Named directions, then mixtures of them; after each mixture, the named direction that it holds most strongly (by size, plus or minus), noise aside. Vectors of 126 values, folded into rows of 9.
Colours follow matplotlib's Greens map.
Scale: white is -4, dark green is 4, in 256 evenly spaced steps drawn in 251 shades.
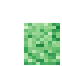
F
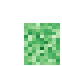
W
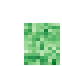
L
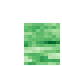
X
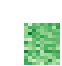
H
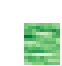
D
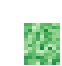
L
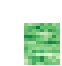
D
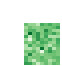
W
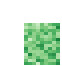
F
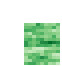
X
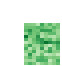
W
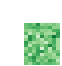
W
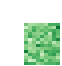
F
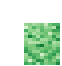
F
